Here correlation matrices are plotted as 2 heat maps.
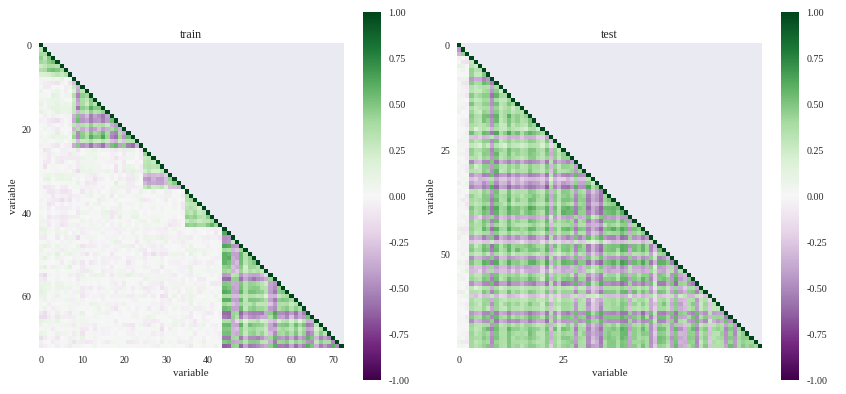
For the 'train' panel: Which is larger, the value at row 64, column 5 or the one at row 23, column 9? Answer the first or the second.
the first
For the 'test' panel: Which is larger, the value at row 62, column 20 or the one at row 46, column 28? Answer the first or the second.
the second
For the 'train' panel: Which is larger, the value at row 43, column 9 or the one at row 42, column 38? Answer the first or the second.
the second
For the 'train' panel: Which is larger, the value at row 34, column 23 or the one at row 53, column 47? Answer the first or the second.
the first
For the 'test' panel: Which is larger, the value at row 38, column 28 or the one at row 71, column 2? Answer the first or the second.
the second
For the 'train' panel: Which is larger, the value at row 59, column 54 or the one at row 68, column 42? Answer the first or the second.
the first
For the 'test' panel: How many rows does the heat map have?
73
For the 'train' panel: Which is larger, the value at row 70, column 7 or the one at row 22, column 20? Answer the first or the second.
the first
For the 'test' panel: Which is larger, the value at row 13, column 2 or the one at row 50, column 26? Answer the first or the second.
the second
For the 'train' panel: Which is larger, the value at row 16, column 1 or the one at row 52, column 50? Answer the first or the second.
the second
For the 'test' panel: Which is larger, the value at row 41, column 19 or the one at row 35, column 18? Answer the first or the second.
the second
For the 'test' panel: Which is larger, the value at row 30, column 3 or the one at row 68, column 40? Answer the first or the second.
the second
